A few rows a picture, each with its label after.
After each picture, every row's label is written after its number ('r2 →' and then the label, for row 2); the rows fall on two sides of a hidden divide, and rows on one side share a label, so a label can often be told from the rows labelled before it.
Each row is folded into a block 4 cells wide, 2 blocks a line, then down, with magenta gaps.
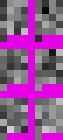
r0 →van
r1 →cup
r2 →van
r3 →van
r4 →van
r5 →van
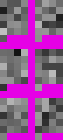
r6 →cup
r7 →van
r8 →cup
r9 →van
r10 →van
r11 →van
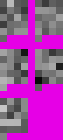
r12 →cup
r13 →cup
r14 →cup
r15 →van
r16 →van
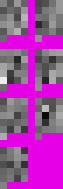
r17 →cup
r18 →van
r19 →cup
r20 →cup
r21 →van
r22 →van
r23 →van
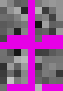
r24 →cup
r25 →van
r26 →van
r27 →van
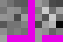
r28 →cup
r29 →van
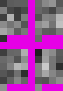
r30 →cup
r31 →cup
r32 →van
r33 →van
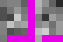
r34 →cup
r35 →cup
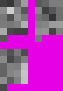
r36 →cup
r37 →cup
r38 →cup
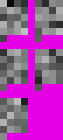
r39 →cup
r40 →van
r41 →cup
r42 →van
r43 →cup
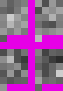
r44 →cup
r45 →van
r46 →van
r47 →cup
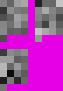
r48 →cup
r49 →van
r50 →van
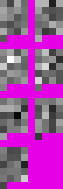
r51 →cup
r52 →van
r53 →van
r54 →cup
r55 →van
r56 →cup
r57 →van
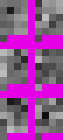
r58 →cup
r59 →van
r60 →cup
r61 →van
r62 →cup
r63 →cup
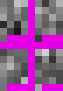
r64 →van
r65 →van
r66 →van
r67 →van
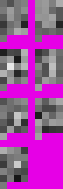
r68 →van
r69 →van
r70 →van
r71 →van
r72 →van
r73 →cup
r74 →van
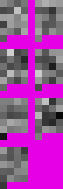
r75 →cup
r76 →cup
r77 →cup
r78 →cup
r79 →cup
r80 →van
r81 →cup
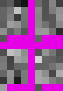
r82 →cup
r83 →cup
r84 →van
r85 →cup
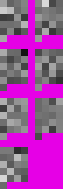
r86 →van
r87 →van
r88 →cup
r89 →van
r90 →van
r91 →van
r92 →cup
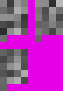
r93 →van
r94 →van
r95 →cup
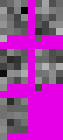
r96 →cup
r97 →van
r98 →cup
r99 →cup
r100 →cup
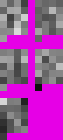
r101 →cup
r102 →cup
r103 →van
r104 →cup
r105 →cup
